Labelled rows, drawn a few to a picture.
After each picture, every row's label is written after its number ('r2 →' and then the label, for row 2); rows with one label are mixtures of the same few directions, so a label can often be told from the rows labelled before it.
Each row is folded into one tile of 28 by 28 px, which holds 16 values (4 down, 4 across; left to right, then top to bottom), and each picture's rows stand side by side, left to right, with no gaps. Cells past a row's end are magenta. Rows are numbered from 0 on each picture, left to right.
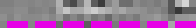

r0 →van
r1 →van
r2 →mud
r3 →mud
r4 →mud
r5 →van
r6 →mud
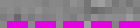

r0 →van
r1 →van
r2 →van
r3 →mud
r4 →van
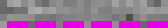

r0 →mud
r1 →mud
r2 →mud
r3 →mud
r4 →van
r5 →mud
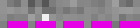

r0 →mud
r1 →van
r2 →mud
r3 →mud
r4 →mud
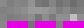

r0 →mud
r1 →mud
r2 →van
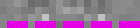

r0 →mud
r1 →van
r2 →mud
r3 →van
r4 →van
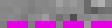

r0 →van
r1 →van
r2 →van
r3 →mud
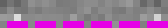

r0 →van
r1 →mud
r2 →van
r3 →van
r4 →mud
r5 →van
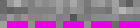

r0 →mud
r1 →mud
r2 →van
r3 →mud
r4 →mud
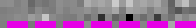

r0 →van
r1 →van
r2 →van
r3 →van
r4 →van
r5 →van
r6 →mud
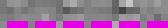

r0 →mud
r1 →van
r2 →mud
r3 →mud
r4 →mud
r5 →van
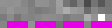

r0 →van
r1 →mud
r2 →mud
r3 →van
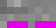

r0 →mud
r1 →van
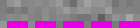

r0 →mud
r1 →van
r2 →mud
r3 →van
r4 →van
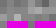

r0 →van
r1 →mud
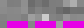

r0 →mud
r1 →van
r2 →mud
